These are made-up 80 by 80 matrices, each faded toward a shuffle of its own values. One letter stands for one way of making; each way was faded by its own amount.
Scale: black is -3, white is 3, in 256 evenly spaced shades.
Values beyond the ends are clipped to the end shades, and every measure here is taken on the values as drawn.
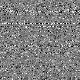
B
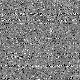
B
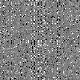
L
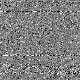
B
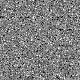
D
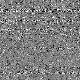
B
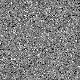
D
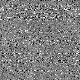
B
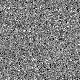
D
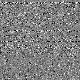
B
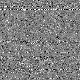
B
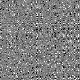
L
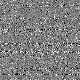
B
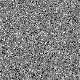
D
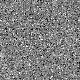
D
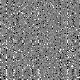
L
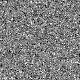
D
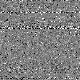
B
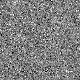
D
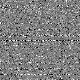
B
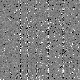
L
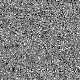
D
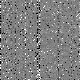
L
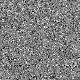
D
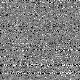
B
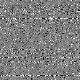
B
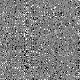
L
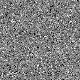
D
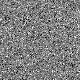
D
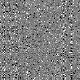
L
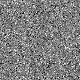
D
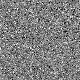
D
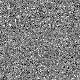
D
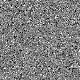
D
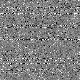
B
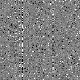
L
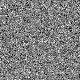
D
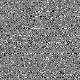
B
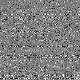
B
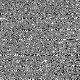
B
